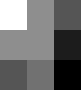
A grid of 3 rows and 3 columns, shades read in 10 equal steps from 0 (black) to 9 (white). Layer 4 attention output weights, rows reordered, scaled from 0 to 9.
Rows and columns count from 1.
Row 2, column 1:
5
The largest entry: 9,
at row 1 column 1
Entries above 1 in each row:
3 2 2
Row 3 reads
3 4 0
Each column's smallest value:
3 4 0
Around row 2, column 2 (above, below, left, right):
5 4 5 1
